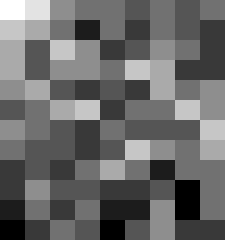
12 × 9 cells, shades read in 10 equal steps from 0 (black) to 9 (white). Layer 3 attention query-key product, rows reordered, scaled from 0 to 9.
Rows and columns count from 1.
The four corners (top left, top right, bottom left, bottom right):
9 4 0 2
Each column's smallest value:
0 2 2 1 0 1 1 0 2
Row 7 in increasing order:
2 3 3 3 3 4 4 5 7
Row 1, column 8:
3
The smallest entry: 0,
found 4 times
